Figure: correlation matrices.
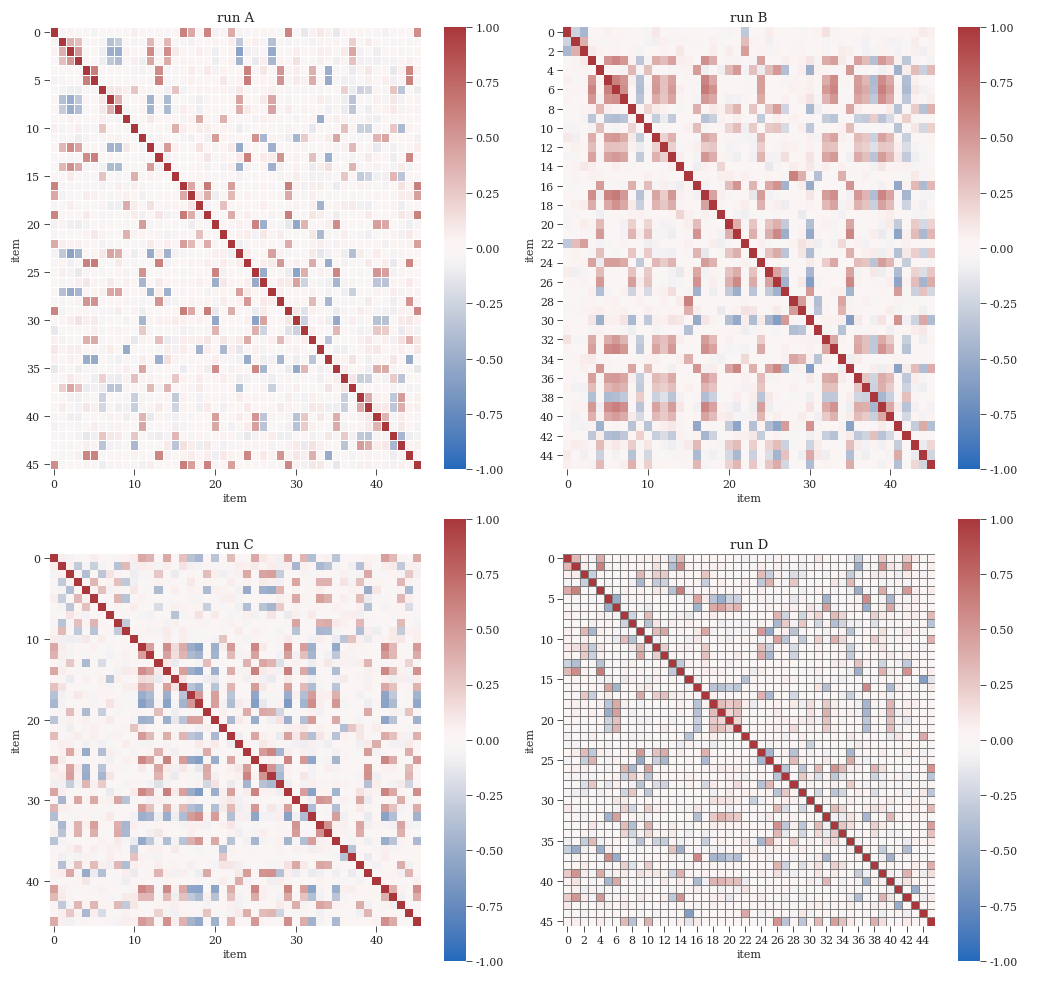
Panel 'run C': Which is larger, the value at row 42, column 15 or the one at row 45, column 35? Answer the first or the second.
the first
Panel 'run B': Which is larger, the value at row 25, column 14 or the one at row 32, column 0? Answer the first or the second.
the second
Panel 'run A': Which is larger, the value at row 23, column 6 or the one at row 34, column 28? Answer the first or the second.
the first
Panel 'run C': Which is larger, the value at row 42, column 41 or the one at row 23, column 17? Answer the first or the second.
the first
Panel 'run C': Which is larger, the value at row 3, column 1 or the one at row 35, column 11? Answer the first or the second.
the first
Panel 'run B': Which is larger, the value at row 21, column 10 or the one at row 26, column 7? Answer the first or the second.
the first
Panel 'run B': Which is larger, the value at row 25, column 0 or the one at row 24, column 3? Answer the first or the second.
the second
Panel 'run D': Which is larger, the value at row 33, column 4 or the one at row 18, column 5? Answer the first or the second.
the first
